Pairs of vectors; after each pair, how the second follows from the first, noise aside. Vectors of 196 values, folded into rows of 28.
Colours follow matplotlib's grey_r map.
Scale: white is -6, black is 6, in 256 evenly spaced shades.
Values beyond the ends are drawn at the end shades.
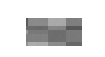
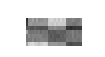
scaled up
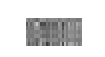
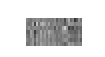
wrapped around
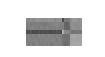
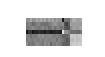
scaled up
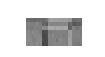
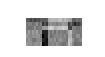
scaled up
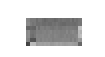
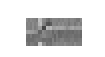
wrapped around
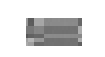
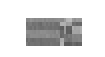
wrapped around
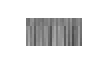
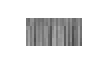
copied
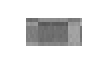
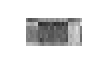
scaled up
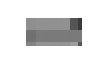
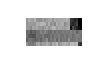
scaled up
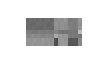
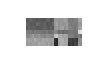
scaled up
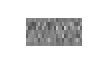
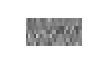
wrapped around
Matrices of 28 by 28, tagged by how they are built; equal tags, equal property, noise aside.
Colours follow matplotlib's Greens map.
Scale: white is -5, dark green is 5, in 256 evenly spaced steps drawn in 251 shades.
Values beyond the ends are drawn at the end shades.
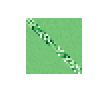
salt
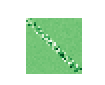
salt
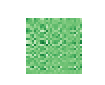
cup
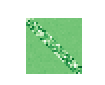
salt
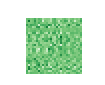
cup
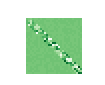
salt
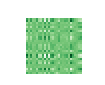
cup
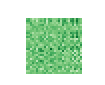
cup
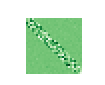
salt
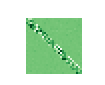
salt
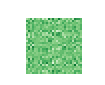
cup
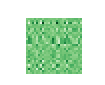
cup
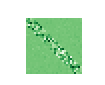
salt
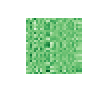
cup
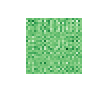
cup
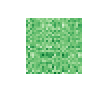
cup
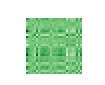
cup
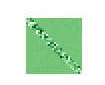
salt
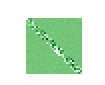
salt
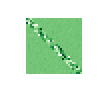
salt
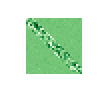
salt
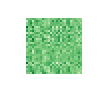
cup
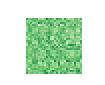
cup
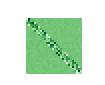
salt
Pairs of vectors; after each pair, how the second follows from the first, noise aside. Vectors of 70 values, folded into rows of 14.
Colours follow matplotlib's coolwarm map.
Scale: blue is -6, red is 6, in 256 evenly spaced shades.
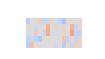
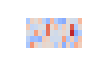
scaled up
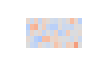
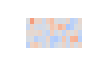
reversed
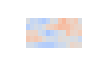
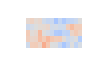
reversed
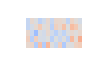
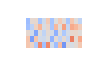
scaled up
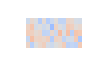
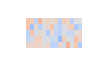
wrapped around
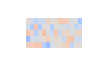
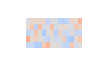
negated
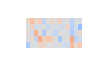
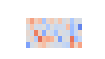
scaled up
